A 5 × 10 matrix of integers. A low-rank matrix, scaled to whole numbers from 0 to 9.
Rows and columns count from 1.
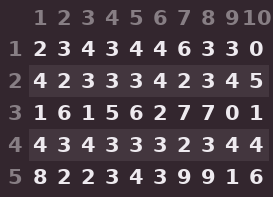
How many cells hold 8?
1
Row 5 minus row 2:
4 0 -1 0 1 -1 7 6 -3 1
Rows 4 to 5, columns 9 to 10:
4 4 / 1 6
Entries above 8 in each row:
0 0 0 0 2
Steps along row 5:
down same up up down up same down up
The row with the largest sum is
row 5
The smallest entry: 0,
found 2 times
